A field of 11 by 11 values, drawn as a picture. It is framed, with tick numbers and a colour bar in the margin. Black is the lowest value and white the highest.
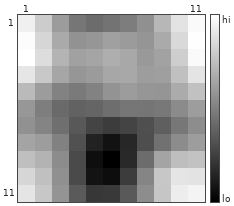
Average level on the scale: 60%. Lone odd cells: none. Calmest part: top middle. Ninth with the lowest average: bottom middle.
